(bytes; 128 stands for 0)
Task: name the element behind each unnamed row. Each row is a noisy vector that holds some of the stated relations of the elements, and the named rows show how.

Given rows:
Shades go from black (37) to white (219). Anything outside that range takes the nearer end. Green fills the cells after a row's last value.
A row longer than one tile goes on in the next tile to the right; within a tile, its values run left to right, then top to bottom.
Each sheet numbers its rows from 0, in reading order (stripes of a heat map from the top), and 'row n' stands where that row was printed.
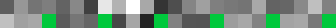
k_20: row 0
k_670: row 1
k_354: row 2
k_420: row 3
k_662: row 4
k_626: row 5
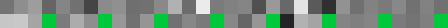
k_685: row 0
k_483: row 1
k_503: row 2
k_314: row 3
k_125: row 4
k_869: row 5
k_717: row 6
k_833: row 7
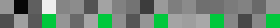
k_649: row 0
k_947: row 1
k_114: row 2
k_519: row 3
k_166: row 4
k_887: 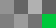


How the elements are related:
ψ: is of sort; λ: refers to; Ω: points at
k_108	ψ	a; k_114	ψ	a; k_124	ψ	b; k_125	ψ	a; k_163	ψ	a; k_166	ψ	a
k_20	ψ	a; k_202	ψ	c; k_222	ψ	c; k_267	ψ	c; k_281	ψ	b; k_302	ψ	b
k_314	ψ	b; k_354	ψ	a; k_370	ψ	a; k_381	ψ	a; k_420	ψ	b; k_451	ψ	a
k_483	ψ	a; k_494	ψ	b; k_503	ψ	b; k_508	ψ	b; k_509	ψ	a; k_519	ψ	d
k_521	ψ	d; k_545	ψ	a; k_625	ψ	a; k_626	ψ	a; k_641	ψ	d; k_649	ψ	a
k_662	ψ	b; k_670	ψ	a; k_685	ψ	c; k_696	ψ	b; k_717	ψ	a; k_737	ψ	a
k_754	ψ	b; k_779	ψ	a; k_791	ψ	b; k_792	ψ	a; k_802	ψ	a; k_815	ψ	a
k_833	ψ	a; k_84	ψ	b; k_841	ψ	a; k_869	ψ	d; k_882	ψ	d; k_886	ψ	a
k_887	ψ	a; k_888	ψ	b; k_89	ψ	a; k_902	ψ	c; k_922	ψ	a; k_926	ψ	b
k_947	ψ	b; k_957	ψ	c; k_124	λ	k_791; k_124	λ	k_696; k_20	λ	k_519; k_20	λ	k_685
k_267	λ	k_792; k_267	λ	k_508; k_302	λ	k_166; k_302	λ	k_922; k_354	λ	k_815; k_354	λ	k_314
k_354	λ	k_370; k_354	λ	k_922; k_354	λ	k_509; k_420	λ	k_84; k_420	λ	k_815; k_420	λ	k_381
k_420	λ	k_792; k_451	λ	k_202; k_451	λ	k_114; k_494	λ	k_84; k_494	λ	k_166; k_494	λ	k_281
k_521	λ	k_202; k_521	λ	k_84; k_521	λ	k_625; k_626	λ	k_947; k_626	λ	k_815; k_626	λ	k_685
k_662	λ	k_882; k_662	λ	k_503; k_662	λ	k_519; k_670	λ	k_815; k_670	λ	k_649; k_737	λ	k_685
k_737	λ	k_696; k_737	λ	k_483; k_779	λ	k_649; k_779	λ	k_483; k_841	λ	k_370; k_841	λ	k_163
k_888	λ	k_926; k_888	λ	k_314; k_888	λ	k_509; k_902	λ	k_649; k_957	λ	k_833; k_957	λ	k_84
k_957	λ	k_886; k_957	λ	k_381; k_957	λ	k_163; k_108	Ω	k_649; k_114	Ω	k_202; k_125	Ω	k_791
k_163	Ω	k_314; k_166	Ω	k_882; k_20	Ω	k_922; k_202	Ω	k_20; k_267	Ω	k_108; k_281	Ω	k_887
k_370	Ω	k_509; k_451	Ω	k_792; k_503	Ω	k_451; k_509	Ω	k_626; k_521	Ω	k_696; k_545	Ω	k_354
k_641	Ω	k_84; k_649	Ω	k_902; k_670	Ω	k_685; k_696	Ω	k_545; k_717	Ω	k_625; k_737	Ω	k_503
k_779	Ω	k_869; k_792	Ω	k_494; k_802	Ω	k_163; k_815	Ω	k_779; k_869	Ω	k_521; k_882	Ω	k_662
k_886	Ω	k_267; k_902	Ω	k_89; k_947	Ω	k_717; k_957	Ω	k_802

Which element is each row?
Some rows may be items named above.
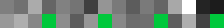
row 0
k_662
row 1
k_114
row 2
k_202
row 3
k_545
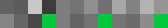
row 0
k_84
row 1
k_381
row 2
k_509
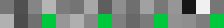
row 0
k_267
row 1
k_662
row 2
k_163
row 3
k_89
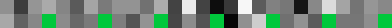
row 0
k_108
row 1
k_792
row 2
k_370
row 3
k_521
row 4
k_815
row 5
k_902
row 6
k_926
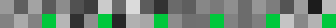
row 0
k_791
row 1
k_886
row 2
k_869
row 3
k_451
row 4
k_163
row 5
k_737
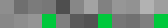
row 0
k_882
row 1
k_420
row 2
k_888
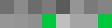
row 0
k_124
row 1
k_20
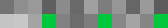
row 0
k_685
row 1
k_163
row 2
k_791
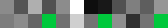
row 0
k_625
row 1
k_696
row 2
k_957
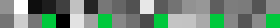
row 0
k_696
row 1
k_779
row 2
k_494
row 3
k_685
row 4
k_281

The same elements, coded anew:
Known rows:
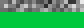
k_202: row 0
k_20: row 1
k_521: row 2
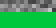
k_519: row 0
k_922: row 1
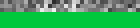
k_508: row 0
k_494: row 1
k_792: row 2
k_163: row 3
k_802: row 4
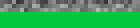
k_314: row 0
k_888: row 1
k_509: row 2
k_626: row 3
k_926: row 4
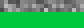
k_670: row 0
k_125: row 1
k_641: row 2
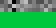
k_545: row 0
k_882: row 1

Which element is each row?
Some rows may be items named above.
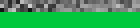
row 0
k_902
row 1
k_108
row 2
k_791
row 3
k_685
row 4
k_370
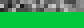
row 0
k_89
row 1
k_114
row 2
k_670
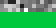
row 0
k_737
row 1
k_202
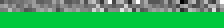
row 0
k_483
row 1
k_420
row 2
k_420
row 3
k_779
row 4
k_779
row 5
k_420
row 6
k_354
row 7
k_869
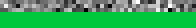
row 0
k_957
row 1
k_947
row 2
k_902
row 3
k_267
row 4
k_815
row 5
k_503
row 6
k_886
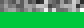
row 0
k_124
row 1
k_503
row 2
k_451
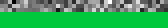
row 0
k_696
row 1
k_662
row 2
k_649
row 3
k_815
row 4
k_521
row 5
k_649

